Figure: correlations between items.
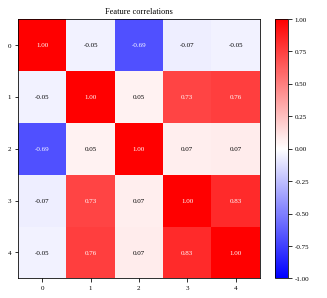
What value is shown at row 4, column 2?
0.07
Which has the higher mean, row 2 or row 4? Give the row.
4
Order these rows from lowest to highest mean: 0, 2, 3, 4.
0, 2, 3, 4
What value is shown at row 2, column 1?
0.05
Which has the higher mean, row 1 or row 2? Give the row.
1
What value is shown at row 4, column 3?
0.83
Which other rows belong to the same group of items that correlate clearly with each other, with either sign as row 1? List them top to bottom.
3, 4
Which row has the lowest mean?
0
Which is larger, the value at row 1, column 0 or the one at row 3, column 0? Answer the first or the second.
the first
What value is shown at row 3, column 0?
-0.07
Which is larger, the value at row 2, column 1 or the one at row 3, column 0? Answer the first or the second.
the first
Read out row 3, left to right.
-0.07 0.73 0.07 1.00 0.83
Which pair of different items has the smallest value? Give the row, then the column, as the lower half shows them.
2, 0
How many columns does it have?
5
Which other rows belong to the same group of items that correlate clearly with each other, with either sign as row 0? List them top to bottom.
2
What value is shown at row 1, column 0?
-0.05
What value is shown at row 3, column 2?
0.07
